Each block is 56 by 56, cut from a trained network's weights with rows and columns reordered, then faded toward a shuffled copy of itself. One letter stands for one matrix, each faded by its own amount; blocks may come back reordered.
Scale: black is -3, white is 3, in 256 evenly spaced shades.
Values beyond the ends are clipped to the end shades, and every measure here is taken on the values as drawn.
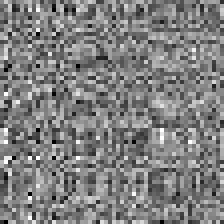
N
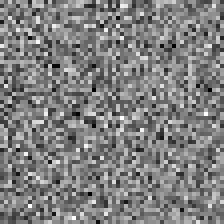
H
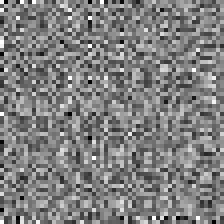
N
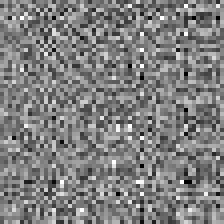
N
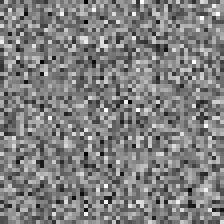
H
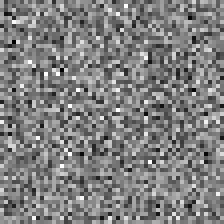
H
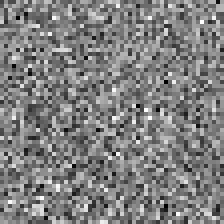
H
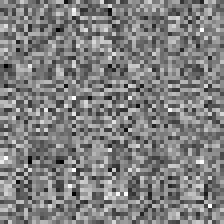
N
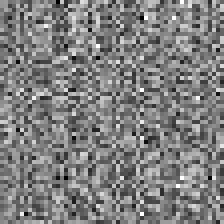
N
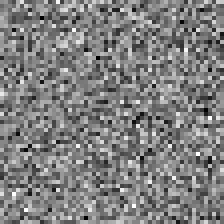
H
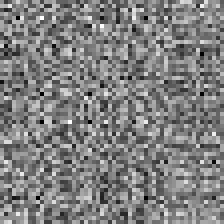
N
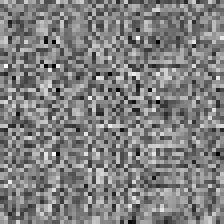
N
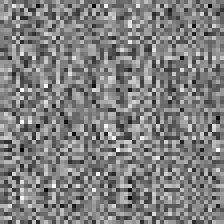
N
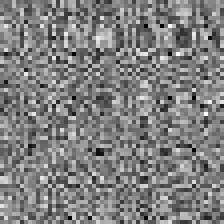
N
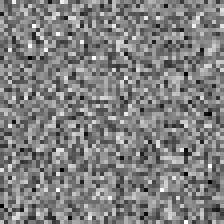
H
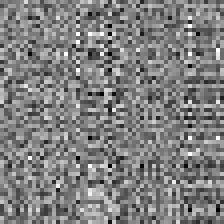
N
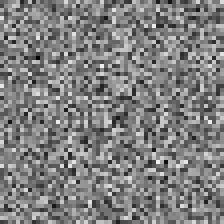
H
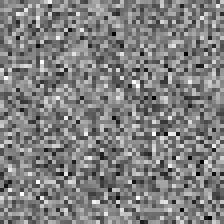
H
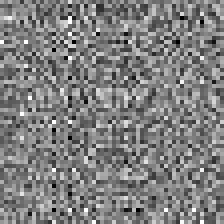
N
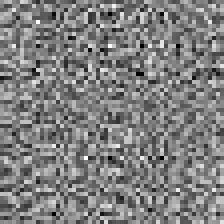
N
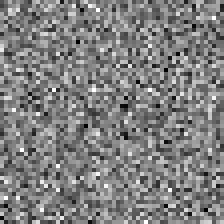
H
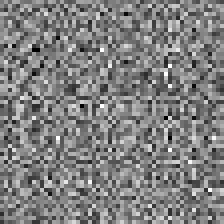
N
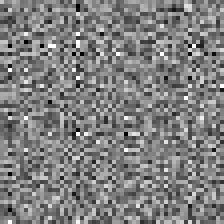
N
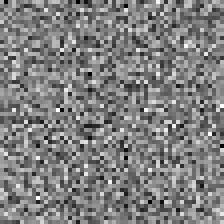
H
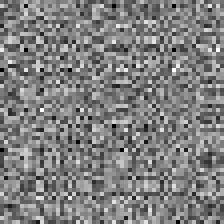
N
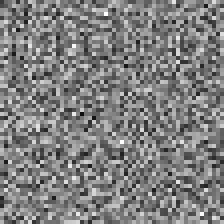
H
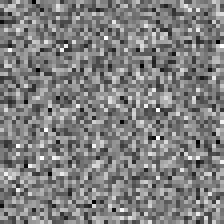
H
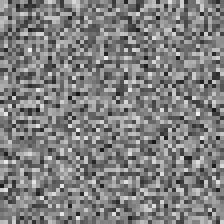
H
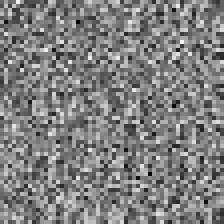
H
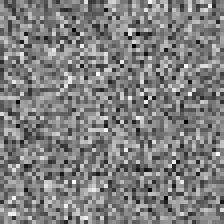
H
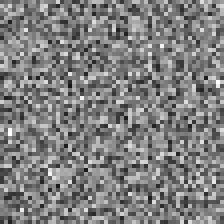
H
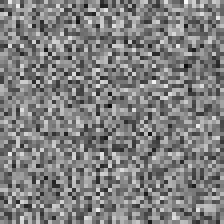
H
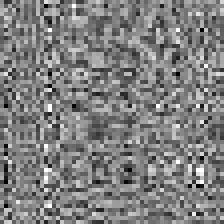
N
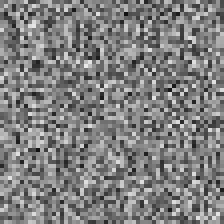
H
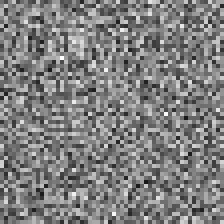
H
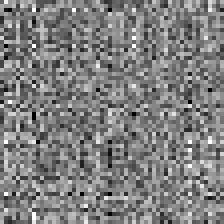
N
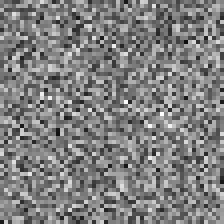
H
